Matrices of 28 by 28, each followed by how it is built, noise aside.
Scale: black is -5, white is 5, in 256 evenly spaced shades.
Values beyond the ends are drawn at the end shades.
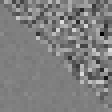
upper triangular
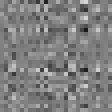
low rank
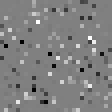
sparse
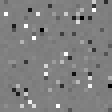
sparse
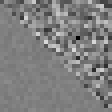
upper triangular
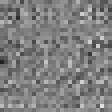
low rank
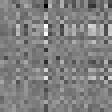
low rank
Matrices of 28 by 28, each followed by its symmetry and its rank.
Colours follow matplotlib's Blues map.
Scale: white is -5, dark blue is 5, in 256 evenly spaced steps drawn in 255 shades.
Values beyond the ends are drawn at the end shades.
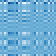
neither, rank one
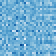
neither, rank five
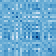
symmetric, rank three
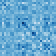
symmetric, rank five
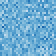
neither, rank five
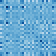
symmetric, rank three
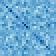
symmetric, rank five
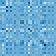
symmetric, rank three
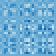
antisymmetric, rank two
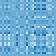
antisymmetric, rank two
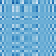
neither, rank one
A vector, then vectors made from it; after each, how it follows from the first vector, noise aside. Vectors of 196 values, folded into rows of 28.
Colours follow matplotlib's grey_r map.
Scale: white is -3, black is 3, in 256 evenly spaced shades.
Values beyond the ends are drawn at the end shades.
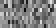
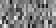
reversed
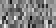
reversed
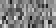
reversed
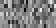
copied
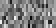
reversed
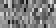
copied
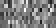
negated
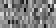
copied
